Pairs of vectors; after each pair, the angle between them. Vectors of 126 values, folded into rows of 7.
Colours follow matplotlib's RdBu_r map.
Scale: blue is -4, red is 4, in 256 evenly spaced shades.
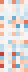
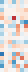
nearly opposite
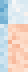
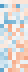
partly aligned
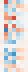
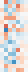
nearly parallel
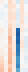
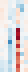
nearly opposite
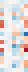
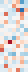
orthogonal
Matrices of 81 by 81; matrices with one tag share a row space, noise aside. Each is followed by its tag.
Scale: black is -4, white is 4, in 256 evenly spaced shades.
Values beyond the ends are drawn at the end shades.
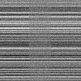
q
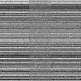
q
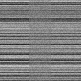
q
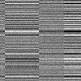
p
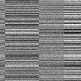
p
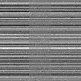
q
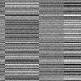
p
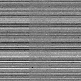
q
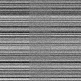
q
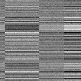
p
